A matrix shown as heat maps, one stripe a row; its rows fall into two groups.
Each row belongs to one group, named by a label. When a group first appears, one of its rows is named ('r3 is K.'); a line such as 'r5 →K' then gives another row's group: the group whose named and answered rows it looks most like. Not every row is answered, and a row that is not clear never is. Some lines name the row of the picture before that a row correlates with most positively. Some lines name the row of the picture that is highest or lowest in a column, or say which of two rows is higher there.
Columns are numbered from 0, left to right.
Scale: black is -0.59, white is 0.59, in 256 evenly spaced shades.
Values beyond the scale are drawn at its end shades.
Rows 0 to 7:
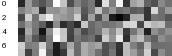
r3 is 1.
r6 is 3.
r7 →3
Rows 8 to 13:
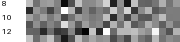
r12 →1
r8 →3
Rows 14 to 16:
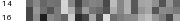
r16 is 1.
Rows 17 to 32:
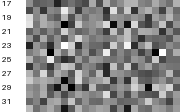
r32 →3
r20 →3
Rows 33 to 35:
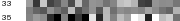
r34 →1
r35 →1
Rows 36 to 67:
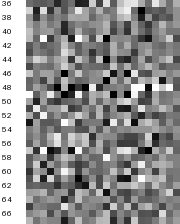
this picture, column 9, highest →48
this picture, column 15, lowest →53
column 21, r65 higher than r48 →Yes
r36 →1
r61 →1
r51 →1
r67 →3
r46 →3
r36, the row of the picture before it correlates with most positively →35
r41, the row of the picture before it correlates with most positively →33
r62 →1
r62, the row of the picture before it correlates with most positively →35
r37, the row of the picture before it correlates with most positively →33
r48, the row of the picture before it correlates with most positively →35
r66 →3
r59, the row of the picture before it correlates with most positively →35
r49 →3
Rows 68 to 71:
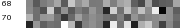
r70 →3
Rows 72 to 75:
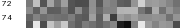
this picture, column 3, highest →75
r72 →1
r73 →1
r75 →1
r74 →1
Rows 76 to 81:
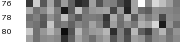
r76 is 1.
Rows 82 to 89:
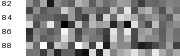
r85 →3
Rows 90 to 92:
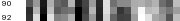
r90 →1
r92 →1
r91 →1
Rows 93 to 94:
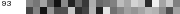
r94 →1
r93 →1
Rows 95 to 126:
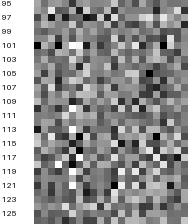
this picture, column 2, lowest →97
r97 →1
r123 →1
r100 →3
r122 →1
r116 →1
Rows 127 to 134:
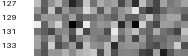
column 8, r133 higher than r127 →Yes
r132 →3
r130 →3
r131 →1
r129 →1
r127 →3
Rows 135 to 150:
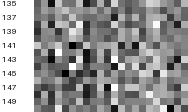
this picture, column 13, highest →147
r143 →1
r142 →1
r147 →1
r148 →1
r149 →1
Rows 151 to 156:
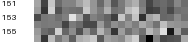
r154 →1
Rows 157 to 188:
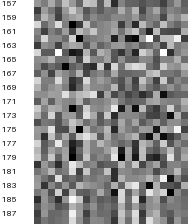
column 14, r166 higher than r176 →Yes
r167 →1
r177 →3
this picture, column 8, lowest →166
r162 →1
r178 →3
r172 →3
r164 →3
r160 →3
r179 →3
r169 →3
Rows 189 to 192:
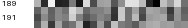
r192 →1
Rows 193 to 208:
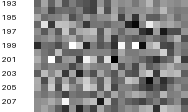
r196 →1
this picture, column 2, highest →201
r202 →3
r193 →1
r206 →1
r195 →3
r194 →1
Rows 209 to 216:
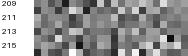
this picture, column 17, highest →216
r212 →3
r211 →3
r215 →1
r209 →1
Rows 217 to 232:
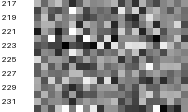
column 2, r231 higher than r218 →Yes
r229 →3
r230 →1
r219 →1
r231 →3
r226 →1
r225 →3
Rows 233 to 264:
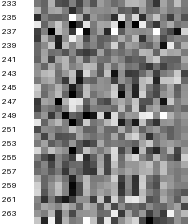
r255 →1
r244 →1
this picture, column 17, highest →237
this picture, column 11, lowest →243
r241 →1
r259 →3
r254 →3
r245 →3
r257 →1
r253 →1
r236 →3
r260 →3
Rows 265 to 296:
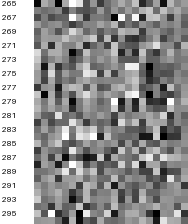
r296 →1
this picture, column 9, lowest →284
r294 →1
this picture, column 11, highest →279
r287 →1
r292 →3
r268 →3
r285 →3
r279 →3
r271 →1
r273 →3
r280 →3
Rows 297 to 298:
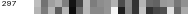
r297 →3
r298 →3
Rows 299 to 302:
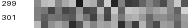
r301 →1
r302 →3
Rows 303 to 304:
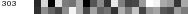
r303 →1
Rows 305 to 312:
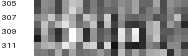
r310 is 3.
